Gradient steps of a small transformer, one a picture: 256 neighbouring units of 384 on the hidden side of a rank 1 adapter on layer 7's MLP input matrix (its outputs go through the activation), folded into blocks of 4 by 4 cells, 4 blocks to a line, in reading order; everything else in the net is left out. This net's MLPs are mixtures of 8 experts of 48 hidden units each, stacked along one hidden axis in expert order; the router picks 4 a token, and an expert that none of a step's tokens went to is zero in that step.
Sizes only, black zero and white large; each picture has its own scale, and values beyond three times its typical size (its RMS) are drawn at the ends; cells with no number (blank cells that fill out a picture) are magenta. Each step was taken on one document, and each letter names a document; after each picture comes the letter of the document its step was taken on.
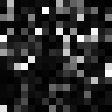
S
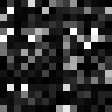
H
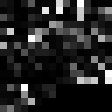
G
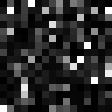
S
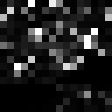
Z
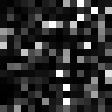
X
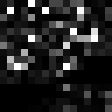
Z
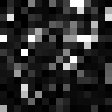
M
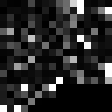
M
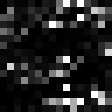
X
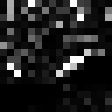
Z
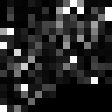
M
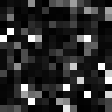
M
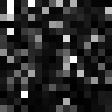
H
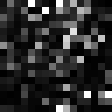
H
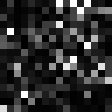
M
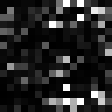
X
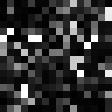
H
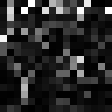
S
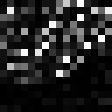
X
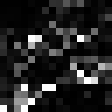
G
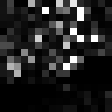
Z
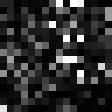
M
